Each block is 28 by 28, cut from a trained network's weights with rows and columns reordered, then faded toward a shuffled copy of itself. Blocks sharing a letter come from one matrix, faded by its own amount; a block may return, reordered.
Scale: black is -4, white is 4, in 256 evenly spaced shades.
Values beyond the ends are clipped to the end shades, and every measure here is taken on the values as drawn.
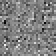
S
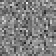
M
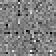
S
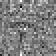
S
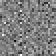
M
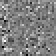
S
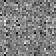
S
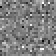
S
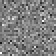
M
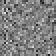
M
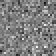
M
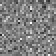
M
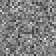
M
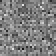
M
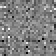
S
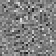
M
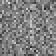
M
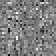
S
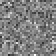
M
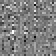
S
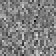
M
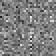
M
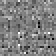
S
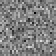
M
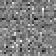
S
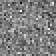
M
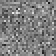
M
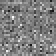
S
